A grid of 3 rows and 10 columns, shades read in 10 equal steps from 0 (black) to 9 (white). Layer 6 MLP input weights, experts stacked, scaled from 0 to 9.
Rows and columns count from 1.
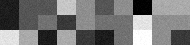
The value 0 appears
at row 1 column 8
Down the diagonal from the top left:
1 3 1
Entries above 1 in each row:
8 9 8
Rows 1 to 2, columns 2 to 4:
3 3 7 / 3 4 2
